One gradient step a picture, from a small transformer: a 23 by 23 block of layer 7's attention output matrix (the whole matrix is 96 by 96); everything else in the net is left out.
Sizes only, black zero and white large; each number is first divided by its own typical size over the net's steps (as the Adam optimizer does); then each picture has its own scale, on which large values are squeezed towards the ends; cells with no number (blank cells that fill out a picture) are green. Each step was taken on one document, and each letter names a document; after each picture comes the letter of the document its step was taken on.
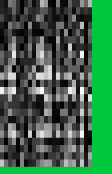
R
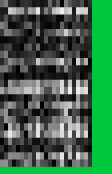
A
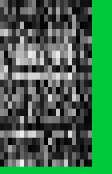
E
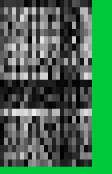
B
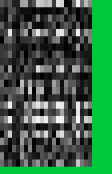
A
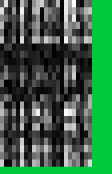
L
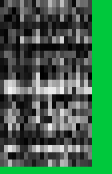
A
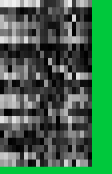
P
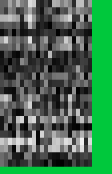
E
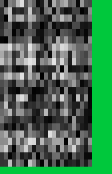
E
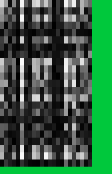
L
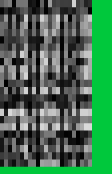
B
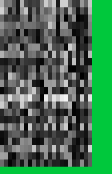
E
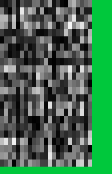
R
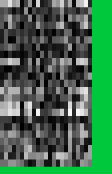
P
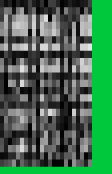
B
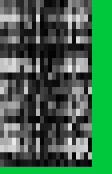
P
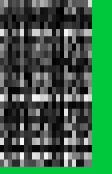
L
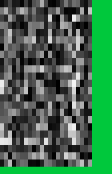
R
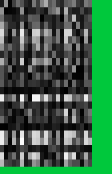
L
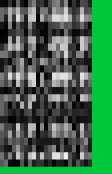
E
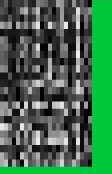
A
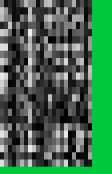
E
